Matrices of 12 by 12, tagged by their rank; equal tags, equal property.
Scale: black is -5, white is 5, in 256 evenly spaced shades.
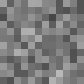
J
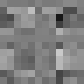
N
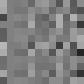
N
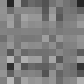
N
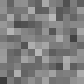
J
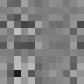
N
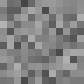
J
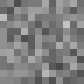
J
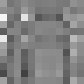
N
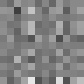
N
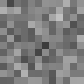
J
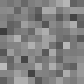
J
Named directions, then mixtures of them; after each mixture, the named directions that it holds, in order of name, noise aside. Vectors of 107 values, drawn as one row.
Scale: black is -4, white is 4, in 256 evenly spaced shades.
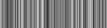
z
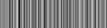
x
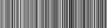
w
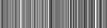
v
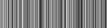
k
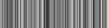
z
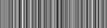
k, x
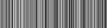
w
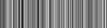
k, w, z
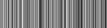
k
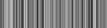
x, z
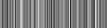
v, z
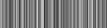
x, z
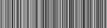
w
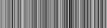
w, x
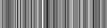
z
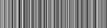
k, x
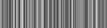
v, x, z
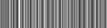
x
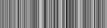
k, w, x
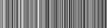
k, w, z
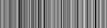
v, w, x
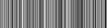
k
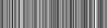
v, w, x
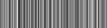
x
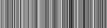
w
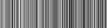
w
